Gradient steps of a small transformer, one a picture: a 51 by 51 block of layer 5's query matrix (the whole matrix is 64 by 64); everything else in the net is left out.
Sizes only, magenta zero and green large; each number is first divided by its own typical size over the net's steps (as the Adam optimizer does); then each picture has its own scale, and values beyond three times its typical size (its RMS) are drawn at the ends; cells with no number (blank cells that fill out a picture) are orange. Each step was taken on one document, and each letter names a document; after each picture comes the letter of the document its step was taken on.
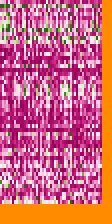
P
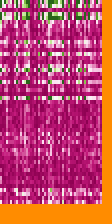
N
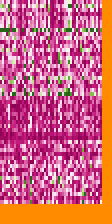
P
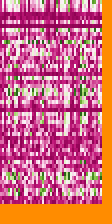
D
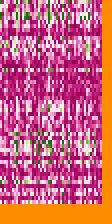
N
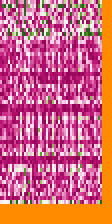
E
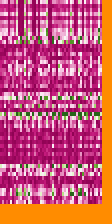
E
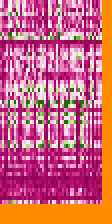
E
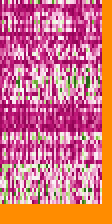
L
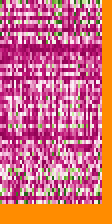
E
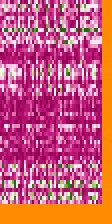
P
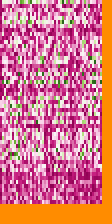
L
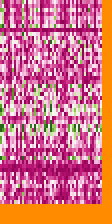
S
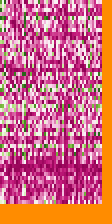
S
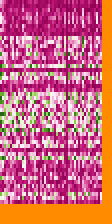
S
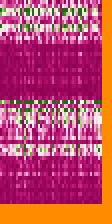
E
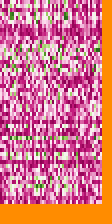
L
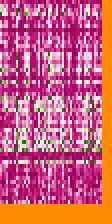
N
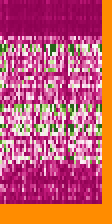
S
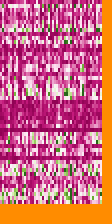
P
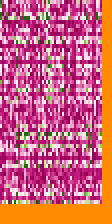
N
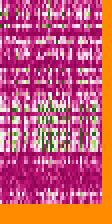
N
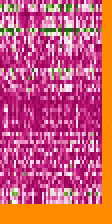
P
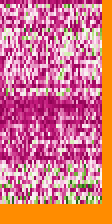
D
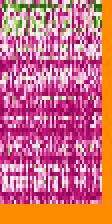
L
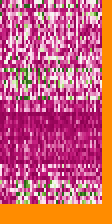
N
